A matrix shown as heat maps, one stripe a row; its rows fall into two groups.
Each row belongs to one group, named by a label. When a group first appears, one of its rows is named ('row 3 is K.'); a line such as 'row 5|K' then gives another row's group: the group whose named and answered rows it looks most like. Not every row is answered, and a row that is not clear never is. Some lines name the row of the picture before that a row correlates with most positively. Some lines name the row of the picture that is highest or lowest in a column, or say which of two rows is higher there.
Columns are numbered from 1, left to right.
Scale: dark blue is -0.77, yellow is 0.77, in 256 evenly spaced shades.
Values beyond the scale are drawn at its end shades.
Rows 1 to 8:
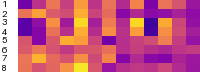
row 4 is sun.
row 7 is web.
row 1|sun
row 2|web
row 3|sun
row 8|web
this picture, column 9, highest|3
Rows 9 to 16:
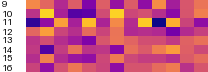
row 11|sun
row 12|web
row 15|web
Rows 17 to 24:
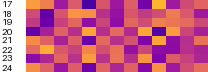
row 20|sun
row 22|web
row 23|sun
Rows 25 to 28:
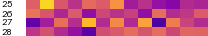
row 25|web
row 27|sun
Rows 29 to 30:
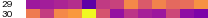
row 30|web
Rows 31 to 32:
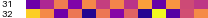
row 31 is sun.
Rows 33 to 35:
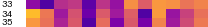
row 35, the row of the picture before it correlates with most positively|32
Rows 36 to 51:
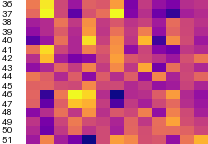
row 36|web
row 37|web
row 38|sun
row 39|sun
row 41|web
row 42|web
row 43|sun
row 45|web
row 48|sun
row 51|web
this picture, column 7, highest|37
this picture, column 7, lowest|46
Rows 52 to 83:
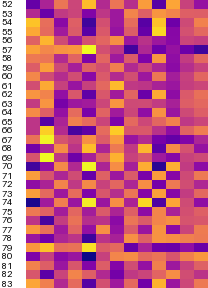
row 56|web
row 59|web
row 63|web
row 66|web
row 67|web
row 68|sun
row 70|sun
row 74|sun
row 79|web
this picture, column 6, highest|77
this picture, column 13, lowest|57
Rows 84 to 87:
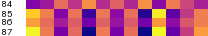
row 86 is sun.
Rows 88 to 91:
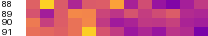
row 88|web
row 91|web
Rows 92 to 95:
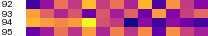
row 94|web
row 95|sun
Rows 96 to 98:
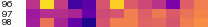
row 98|web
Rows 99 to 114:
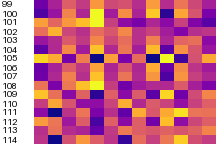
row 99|sun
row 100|sun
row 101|web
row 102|web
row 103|sun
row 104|sun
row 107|sun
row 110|web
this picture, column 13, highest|105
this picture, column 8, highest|111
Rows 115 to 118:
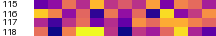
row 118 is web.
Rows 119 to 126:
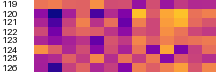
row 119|web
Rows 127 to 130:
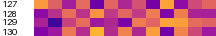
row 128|sun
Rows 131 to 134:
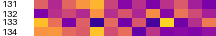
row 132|sun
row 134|web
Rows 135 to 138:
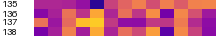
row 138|sun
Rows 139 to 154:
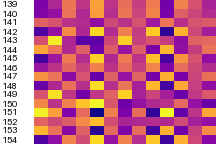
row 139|sun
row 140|sun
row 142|sun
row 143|web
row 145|sun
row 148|sun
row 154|sun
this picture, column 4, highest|150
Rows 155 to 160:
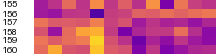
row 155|sun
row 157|web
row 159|web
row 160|web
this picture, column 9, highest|155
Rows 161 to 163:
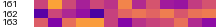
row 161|web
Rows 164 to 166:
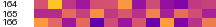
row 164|web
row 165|sun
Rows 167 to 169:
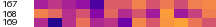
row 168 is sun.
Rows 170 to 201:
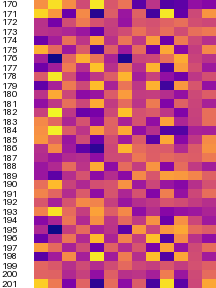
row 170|web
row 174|sun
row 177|sun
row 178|web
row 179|sun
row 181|sun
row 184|web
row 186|web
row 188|sun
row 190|web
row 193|web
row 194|sun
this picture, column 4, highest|176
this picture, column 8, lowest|170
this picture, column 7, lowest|176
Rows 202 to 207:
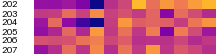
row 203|sun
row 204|web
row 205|sun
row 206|web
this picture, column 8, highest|202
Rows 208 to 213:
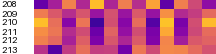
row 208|sun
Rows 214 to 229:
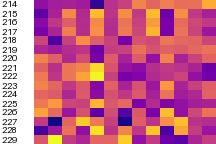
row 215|sun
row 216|sun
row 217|sun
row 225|web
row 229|web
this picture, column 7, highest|229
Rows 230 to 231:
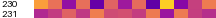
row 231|sun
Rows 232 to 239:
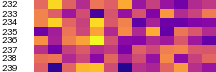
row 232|web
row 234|web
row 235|sun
